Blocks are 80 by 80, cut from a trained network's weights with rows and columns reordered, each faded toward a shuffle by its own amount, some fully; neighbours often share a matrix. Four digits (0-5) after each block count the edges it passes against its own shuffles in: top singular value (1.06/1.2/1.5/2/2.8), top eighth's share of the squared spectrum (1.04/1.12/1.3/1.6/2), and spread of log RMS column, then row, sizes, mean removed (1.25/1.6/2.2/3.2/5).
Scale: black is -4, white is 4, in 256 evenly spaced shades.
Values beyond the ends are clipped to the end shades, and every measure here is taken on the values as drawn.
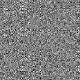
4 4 3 2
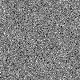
0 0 0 0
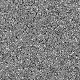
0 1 0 0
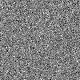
1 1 0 0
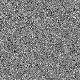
2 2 1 1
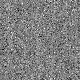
0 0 0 0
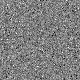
0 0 0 0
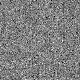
1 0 0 0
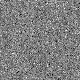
0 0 0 0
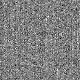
2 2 1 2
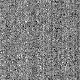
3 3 1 2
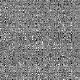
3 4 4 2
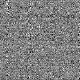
2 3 3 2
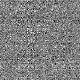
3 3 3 1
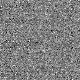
1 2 2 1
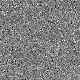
2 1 1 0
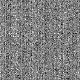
3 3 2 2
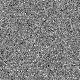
1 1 0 0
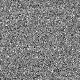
1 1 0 0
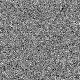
1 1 1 0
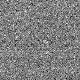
1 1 1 0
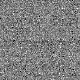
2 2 2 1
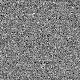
1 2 1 0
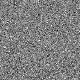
1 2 1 0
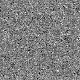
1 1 1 0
